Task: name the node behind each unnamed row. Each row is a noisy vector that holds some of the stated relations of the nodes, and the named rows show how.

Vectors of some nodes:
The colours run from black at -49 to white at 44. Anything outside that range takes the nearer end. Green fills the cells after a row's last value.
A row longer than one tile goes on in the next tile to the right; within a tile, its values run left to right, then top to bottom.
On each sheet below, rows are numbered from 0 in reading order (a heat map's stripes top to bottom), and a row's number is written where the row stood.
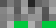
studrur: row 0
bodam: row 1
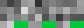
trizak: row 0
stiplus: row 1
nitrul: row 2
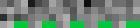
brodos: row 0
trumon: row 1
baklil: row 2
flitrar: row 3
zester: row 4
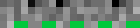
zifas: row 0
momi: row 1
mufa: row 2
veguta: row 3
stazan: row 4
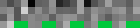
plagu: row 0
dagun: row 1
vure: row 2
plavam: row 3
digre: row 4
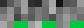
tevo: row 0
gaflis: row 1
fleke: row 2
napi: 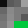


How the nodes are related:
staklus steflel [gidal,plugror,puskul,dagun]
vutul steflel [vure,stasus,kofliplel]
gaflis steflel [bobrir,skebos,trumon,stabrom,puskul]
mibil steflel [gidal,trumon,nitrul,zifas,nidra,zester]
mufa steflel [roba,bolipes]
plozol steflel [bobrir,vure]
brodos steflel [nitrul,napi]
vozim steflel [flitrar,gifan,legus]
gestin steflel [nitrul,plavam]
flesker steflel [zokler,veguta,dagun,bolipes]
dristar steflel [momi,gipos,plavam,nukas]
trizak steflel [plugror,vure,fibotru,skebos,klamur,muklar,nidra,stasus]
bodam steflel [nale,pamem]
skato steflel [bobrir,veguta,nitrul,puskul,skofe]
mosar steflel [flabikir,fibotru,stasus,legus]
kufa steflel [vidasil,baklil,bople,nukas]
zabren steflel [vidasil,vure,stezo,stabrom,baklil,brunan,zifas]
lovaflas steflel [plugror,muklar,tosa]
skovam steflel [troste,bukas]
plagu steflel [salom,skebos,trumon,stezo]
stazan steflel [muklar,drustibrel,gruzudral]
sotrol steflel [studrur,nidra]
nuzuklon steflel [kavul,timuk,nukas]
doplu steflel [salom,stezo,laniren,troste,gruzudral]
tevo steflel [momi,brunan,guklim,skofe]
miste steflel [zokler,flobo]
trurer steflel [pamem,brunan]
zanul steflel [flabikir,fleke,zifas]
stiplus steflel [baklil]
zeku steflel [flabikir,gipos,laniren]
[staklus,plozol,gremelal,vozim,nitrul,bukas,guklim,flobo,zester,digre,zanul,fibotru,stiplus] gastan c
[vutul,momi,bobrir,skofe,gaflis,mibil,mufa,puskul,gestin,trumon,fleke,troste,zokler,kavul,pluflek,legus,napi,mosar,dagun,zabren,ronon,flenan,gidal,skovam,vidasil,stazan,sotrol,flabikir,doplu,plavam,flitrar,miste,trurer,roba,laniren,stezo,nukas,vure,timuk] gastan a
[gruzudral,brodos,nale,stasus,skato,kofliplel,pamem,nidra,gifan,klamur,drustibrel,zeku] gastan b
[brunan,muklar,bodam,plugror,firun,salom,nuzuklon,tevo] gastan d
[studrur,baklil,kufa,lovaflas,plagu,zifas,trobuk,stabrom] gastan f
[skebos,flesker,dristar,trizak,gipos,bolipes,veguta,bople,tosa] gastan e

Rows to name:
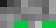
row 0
stezo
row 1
nidra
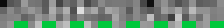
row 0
gidal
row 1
stasus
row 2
lovaflas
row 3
flesker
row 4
pamem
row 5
zabren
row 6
zanul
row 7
gipos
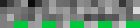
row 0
nukas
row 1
sotrol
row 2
fibotru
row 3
skato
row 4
plozol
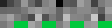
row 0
vidasil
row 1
dristar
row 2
flabikir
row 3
kufa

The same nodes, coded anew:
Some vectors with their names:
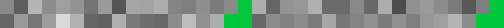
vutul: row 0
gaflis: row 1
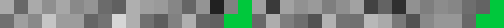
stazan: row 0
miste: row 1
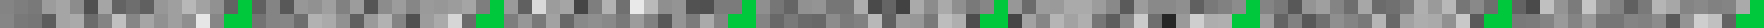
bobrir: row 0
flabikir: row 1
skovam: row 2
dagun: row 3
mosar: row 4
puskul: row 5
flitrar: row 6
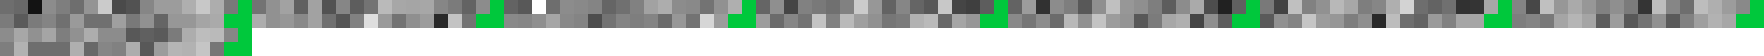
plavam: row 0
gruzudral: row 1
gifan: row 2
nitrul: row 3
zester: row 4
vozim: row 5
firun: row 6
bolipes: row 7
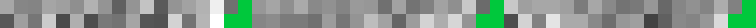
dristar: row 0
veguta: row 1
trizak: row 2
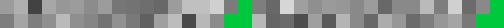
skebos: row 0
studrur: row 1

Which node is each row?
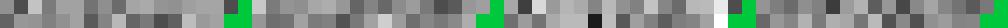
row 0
trurer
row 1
lovaflas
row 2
tevo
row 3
mibil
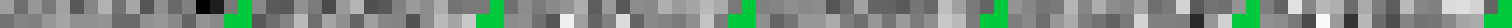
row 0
staklus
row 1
gestin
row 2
vure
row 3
napi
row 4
plagu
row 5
brunan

